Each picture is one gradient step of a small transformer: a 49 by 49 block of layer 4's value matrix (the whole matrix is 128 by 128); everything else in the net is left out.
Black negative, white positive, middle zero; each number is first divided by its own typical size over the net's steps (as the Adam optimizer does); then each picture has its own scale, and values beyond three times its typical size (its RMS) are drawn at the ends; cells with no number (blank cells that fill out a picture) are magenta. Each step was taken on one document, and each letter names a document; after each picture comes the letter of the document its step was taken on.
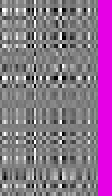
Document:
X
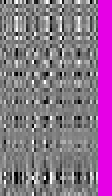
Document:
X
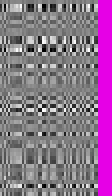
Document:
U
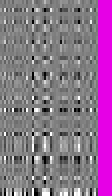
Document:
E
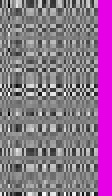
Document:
U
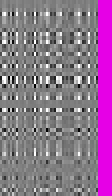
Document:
X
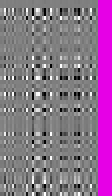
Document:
E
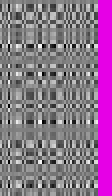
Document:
U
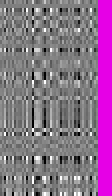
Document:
E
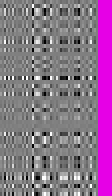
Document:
E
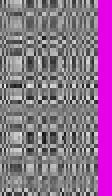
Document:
U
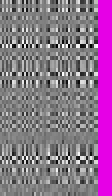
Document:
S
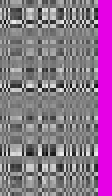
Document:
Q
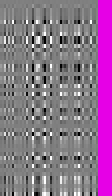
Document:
E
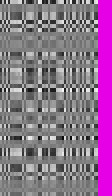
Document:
Q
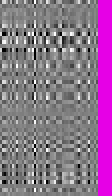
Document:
X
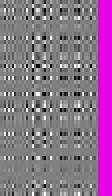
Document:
E
